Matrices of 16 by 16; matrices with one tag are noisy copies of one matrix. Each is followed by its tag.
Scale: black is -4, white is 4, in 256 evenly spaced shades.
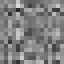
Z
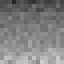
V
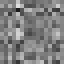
Z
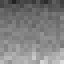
V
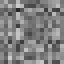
Z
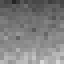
V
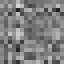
Z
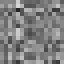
Z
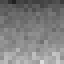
V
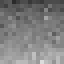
V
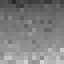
V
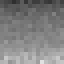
V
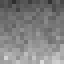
V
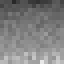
V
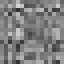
Z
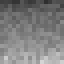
V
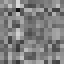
Z
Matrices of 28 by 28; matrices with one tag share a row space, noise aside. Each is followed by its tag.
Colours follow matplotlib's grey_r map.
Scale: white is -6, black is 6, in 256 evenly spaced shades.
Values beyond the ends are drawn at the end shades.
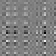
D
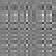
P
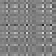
P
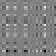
D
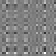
D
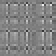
P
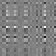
D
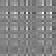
P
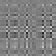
P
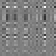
D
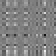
D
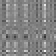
D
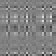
P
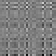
P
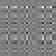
P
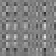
D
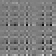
P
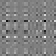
D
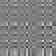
P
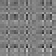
P
